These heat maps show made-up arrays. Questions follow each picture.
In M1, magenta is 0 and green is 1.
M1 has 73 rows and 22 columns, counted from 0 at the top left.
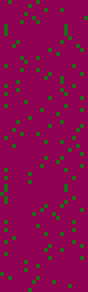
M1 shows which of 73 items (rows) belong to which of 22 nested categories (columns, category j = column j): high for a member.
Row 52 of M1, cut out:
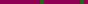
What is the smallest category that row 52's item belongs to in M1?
10
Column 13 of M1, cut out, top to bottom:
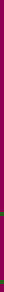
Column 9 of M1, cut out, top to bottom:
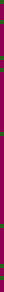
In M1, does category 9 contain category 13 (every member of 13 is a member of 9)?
no
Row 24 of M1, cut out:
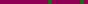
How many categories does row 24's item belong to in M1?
2
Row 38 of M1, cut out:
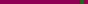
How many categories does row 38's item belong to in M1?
1
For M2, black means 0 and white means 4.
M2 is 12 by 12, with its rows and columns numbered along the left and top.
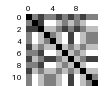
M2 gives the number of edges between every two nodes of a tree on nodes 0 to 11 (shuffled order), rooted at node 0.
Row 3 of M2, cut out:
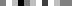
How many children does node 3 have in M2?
0
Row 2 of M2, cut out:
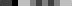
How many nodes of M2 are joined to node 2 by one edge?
4
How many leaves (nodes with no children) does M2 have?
9
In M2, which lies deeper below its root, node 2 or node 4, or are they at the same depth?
node 4
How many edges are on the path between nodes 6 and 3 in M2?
4
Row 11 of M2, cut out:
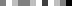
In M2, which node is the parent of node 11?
7
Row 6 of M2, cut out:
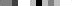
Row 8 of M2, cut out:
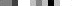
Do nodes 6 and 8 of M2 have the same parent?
yes
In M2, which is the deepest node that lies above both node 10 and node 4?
7
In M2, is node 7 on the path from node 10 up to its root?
yes
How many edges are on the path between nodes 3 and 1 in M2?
4
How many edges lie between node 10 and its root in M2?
2
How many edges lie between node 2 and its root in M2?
1
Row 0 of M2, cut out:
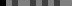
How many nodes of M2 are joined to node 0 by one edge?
4
